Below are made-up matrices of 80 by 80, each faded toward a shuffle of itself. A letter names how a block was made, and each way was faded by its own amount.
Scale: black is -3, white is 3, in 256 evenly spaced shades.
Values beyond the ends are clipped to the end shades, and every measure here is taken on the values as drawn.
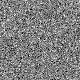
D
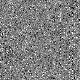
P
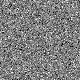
D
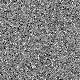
D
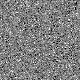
P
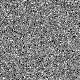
D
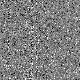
P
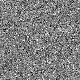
D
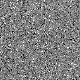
P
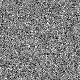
D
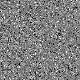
P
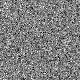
D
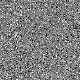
P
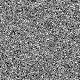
D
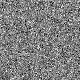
D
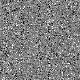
P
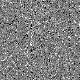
P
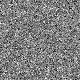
D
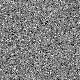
D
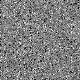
P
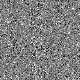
P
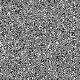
P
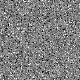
P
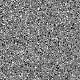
P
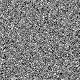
D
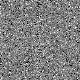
P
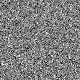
D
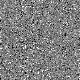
P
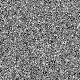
D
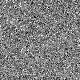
D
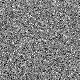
D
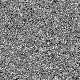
D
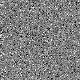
P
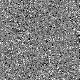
P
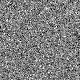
D
